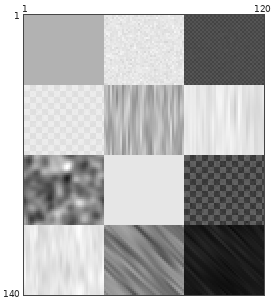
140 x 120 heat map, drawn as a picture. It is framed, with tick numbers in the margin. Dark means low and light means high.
The table splits into 4 rows of 3 panels. Panel 1,1: high, flat. Panel 1,2: very high, fine-grained, faint in contrast. Panel 1,3: low, checkered, faint in contrast. Panel 2,1: very high, checkered, faint in contrast. Panel 2,2: high, streaked downward. Panel 2,3: very high, streaked downward, faint in contrast. Panel 3,1: middling, blotchy, strong in contrast. Panel 3,2: very high, flat. Panel 3,3: low, checkered. Panel 4,1: very high, streaked downward, faint in contrast. Panel 4,2: middling, slanting down to the right. Panel 4,3: very low, slanting down to the right, faint in contrast.
